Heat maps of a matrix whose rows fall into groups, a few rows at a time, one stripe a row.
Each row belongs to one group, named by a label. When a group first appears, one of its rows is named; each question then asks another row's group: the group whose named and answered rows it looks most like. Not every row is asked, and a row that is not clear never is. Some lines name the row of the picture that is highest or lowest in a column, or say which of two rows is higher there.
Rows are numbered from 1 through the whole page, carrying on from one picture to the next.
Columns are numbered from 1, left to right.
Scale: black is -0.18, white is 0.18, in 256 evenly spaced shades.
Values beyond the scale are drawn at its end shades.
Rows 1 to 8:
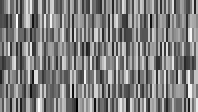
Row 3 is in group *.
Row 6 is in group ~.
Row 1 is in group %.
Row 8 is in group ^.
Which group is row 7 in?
*
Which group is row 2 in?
*
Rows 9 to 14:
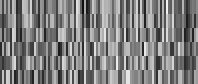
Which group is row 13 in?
%
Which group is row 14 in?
~
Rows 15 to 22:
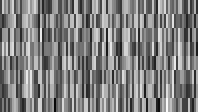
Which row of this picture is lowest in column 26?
15
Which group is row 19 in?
~
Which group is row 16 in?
%
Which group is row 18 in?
~
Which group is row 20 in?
%
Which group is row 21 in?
%
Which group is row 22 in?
%
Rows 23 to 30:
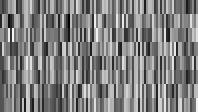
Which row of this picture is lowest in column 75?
26
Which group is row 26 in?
~
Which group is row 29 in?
~
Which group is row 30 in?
~
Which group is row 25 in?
*
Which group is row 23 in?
%
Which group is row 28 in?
%
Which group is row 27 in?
%
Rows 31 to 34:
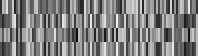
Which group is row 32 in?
%
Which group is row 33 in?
^
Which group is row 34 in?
%
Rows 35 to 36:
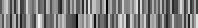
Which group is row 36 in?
^
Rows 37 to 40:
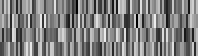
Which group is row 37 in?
^
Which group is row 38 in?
*
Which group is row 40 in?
%
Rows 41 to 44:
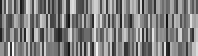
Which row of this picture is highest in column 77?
43
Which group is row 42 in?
*
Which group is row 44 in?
*
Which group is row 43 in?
~
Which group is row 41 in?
~
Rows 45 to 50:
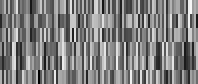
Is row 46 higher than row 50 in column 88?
No
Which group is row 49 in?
%
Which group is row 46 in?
~
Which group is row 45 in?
*
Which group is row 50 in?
^
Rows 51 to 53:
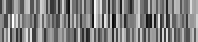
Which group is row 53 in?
^
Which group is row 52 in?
*
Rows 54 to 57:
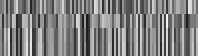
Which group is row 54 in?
*
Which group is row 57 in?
^
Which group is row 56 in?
^
